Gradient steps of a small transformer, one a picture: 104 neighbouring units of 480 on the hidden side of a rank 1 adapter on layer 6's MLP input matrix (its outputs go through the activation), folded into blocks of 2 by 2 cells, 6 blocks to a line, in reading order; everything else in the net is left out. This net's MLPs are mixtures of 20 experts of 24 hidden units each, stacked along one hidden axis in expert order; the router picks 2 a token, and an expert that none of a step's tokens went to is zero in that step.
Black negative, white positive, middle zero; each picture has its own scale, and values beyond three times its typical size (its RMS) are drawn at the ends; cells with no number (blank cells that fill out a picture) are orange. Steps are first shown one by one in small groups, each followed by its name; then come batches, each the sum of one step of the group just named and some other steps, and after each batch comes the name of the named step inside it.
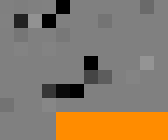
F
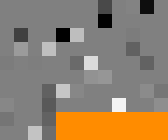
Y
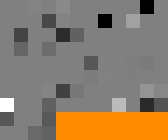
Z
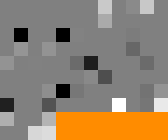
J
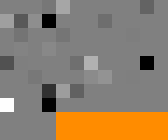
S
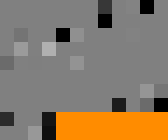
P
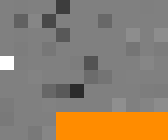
F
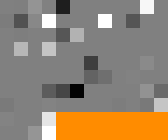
F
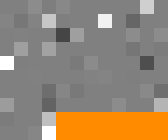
S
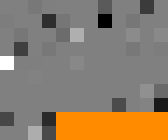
P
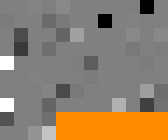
Z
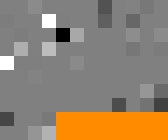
P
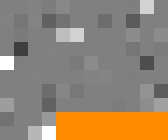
S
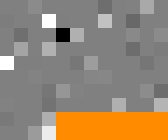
Y
